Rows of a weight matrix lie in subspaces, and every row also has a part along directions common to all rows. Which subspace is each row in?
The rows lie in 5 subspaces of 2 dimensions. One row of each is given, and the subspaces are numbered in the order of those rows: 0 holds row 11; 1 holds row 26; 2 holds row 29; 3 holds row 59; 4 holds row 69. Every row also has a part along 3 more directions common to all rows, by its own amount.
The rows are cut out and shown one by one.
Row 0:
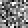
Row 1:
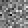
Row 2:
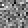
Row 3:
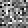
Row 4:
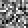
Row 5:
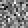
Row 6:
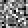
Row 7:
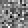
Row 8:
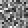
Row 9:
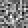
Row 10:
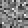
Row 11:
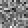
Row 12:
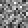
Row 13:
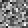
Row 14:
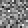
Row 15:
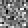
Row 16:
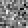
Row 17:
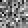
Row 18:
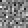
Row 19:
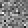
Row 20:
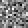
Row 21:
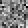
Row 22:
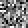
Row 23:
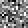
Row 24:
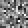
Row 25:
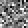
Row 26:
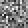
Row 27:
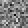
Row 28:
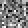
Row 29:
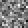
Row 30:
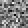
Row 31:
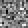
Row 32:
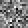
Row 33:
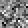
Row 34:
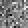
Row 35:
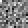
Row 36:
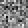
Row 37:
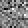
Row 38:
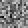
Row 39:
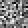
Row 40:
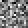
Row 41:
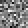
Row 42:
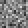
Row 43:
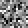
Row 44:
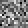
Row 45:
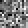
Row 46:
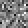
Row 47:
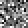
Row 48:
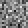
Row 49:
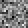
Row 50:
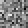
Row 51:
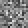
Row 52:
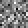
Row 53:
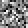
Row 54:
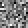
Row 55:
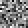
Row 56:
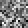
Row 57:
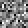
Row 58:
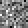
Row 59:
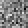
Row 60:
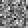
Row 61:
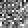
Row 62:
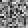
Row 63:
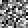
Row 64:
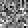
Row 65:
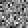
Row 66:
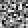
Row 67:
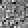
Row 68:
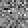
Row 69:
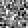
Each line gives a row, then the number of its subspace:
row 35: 3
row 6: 1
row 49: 4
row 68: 0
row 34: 3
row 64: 4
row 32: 2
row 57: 4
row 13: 4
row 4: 4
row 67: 3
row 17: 3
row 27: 0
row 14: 0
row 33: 2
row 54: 1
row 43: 2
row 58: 3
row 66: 0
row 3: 2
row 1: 3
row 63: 3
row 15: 4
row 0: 3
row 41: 0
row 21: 2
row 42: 1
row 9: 2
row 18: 3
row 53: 4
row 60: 2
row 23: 1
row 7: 2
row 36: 1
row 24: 0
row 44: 1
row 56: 2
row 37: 0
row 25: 4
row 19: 4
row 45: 3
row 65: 0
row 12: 1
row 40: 2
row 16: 4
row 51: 2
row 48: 1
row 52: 1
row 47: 4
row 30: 0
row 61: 3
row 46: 4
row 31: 4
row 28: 1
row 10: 0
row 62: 2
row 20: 3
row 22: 1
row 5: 1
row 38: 2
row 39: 2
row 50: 3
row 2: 1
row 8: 0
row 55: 0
